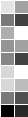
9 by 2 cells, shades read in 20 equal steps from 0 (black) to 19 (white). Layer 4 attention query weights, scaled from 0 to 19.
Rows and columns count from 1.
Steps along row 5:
down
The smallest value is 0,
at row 9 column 1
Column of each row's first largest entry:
1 1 2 2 1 2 1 1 2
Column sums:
101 95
